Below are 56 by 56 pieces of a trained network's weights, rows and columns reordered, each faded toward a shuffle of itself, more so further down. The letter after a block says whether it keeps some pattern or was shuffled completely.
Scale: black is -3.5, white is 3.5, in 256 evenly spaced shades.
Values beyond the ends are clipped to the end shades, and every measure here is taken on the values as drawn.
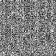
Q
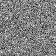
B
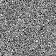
B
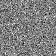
B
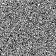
B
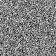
B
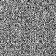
Q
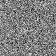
B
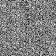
Q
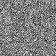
Q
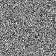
B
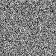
B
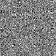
Q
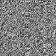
Q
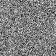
B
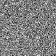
Q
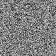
B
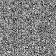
Q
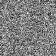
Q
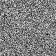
B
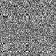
Q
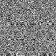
Q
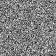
B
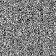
Q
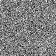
B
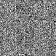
Q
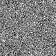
B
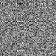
Q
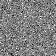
B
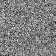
B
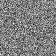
B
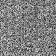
Q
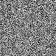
B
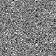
Q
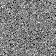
B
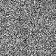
Q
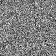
B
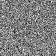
B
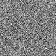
Q
